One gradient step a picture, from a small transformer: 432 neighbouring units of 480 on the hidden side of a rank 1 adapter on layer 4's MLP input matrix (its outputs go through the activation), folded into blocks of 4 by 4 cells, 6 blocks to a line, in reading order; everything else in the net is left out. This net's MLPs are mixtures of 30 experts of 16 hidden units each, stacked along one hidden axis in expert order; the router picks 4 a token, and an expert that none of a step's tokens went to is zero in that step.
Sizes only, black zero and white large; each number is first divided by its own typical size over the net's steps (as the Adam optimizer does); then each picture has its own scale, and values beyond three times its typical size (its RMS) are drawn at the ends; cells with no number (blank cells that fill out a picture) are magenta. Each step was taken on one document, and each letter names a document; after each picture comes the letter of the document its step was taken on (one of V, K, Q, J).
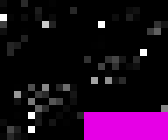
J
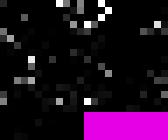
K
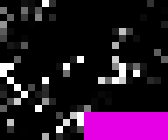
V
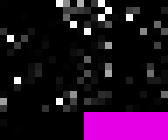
K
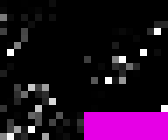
J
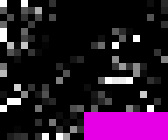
V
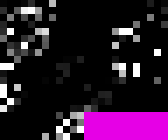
V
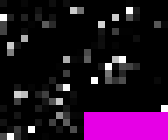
J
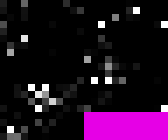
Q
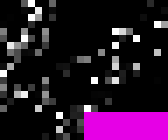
V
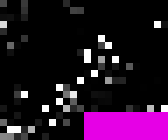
Q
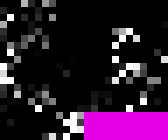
V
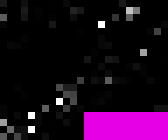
Q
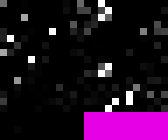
K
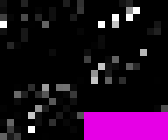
J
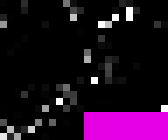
Q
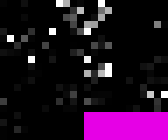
K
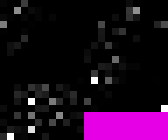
J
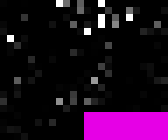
K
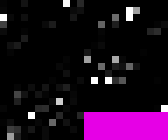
J
